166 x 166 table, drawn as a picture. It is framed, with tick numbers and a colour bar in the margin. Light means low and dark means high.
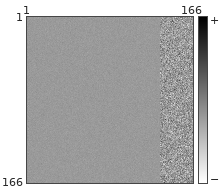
Histogram: heavy tails on both sides. Stripes: none. Mirror symmetry: none. Slope: none. Odd rows or columns: none. Seam: vertical, 80% of the way across, the left part calmer.
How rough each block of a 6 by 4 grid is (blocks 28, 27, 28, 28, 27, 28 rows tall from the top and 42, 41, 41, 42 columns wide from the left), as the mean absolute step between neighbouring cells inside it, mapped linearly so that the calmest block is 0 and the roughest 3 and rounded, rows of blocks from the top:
0003
0003
0003
0003
0003
0003
